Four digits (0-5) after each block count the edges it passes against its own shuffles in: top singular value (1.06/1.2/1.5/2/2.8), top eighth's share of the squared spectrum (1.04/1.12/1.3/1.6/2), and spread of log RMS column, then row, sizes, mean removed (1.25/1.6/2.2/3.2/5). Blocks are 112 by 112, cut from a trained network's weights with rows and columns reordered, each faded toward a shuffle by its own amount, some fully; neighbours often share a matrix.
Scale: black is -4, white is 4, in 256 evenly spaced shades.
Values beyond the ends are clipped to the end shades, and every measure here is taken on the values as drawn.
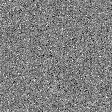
0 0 0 0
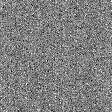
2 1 0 0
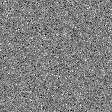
0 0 0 0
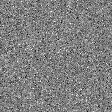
0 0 0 0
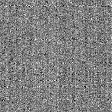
3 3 0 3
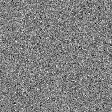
2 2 1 0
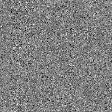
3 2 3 1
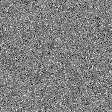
0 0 0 0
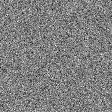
0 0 0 0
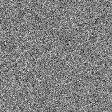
2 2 0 0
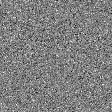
1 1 0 1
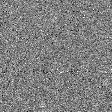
1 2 0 2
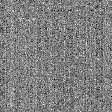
3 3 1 2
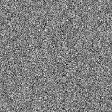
3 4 2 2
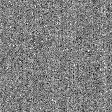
2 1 0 0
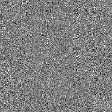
3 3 3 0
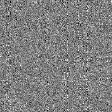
3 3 3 1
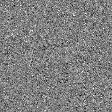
2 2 2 0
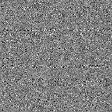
3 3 1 3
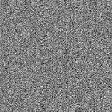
3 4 2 1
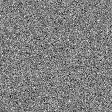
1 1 0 0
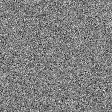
1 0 0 0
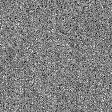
1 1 0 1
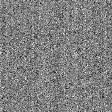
2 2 0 1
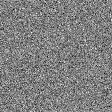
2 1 0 0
